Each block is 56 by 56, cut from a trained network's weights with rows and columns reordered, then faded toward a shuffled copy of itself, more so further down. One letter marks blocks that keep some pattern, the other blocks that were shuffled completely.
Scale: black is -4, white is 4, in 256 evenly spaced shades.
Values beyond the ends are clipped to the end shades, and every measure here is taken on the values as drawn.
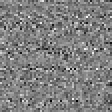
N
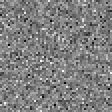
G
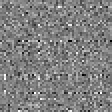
N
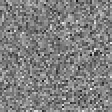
N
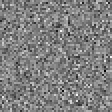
N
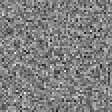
N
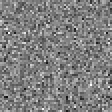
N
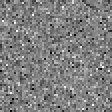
G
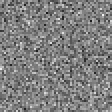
G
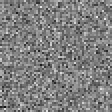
G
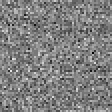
N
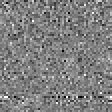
N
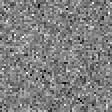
G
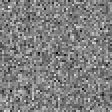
N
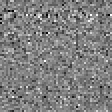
N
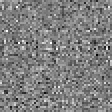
N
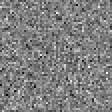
G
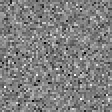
G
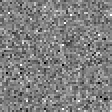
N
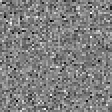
G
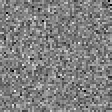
G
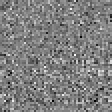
N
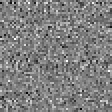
N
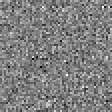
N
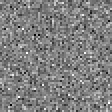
G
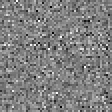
N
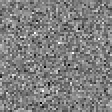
G
